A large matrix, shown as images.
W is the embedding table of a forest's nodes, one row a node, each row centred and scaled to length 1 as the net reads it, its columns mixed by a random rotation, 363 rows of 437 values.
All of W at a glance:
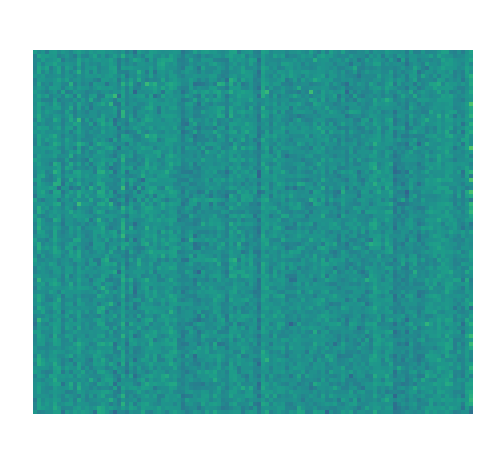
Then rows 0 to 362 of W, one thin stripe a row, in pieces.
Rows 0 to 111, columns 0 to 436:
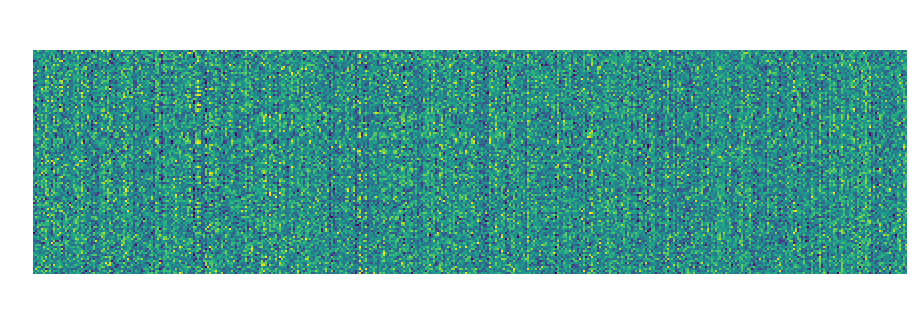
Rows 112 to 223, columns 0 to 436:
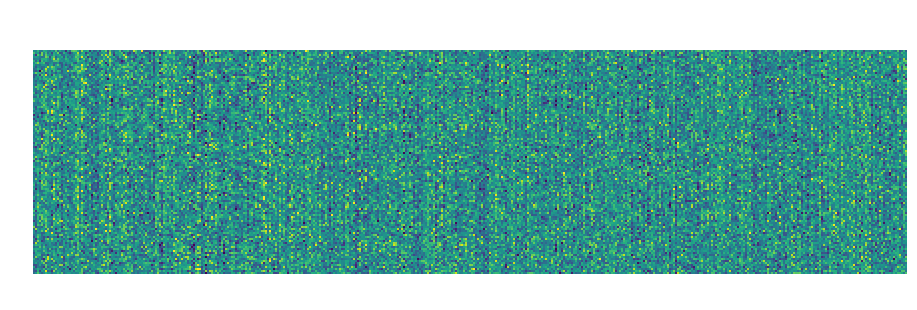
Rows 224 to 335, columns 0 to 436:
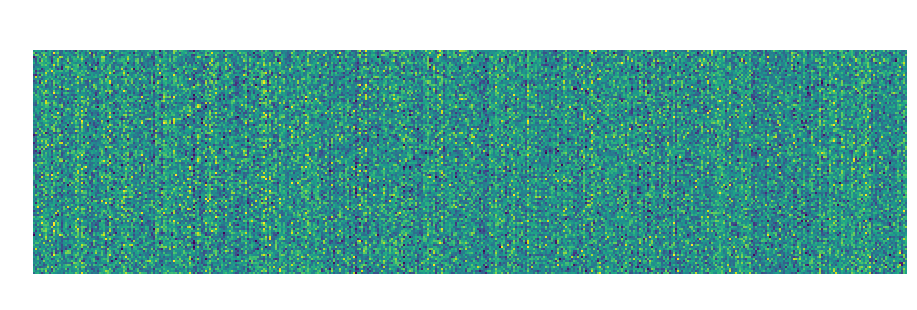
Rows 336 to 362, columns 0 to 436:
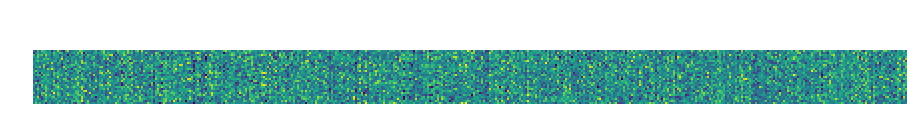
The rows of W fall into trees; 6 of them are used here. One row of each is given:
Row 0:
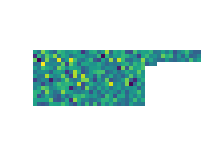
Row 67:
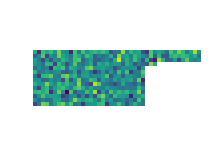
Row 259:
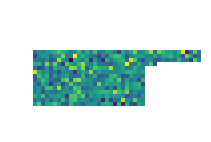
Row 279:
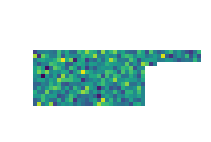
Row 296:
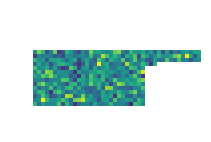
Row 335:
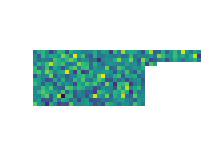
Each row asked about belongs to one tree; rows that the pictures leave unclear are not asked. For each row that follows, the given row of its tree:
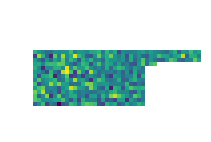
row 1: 335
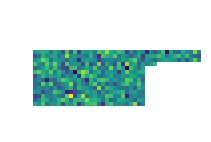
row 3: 296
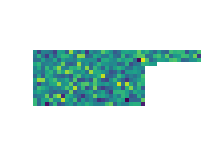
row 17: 335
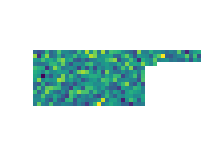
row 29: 279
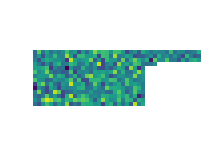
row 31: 296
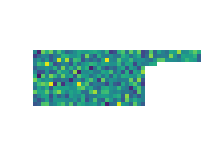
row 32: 67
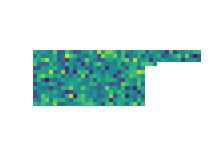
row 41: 296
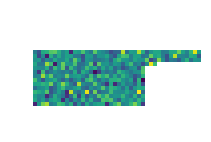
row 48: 67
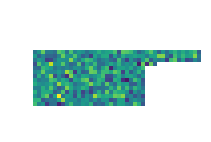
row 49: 335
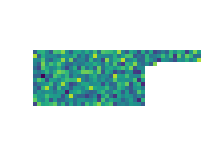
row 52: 279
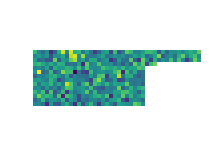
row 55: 335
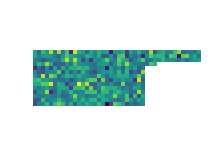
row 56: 67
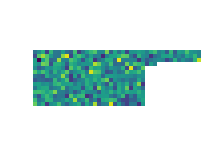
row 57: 0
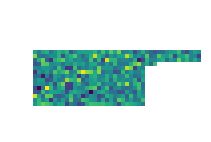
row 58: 279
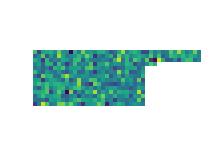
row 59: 67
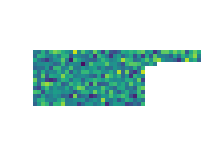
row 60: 67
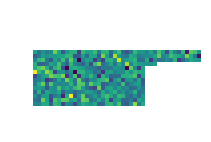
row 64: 296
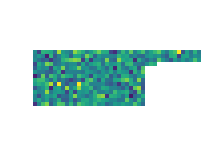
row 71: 67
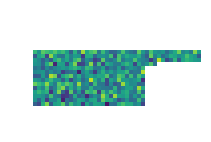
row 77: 67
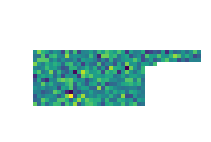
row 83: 296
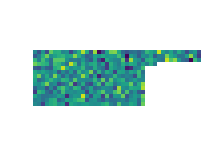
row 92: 259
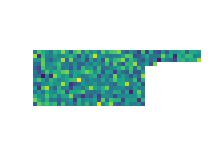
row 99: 279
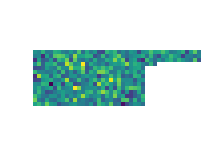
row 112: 259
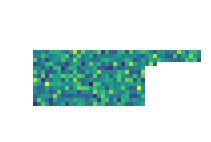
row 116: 67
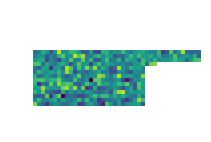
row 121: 335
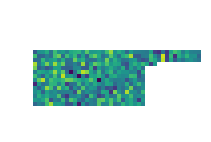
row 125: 279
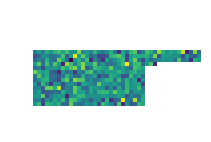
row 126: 259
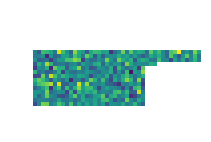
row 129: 67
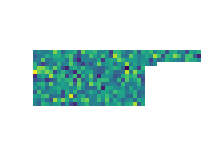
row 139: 296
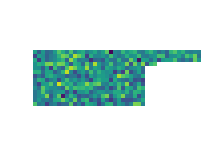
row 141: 335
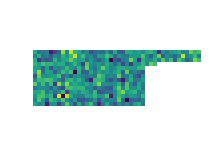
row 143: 335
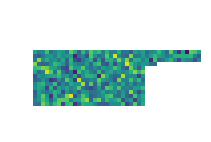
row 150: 296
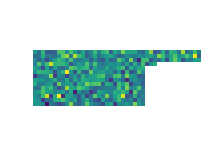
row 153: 335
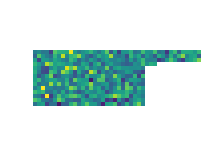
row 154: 335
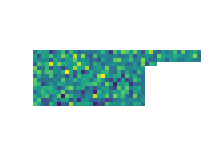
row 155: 335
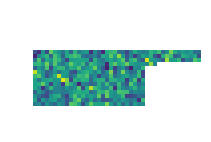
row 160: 259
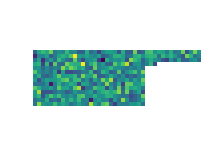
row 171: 259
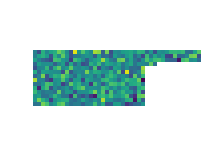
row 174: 67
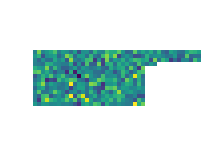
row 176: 296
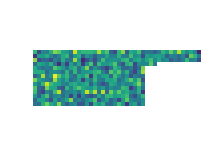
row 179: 67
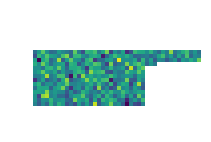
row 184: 0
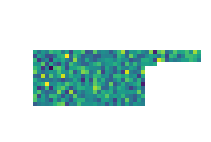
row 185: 67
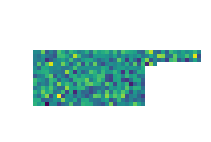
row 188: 335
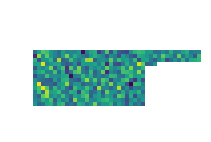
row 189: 0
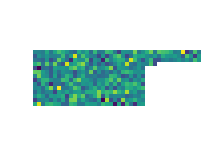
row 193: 259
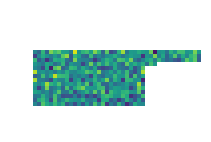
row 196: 67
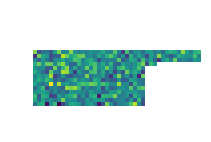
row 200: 335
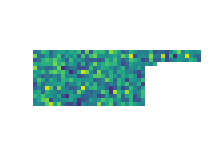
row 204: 279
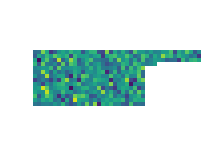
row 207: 0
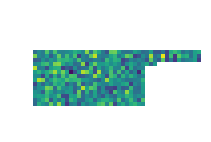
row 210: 279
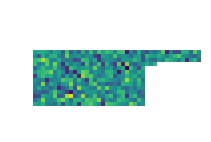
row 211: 296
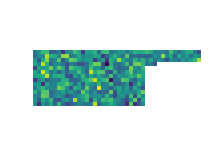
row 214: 0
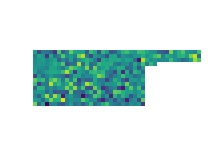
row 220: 335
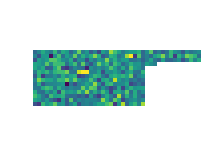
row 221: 279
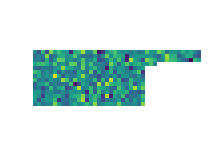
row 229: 259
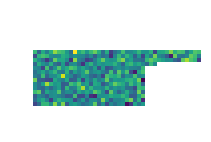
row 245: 67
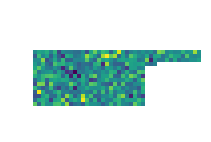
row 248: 296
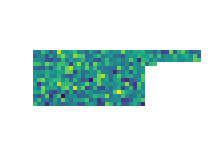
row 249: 335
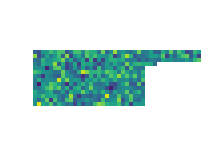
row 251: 279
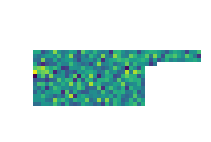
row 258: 296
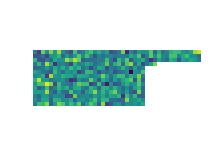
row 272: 67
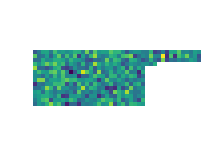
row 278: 279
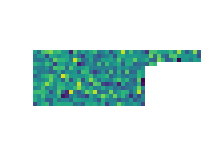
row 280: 67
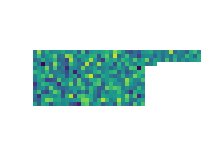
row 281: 296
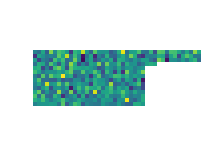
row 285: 67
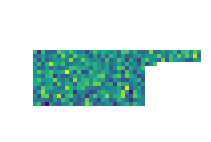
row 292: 335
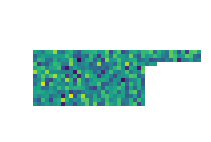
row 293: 296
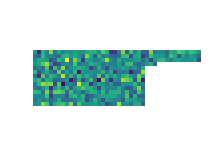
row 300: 67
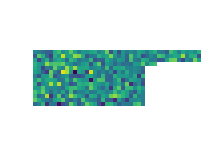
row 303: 335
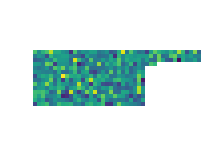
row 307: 67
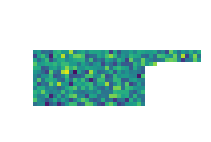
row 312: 335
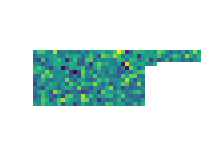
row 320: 296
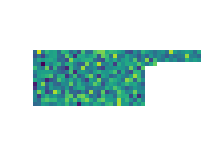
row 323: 296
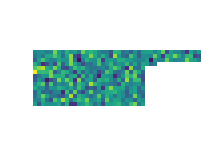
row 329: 296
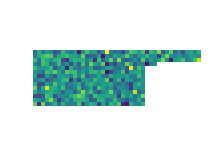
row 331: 0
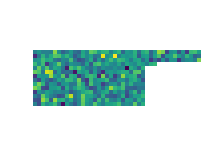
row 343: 296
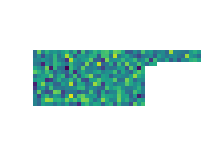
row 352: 296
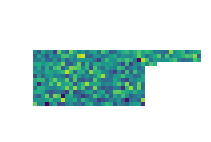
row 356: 335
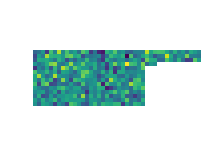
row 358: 259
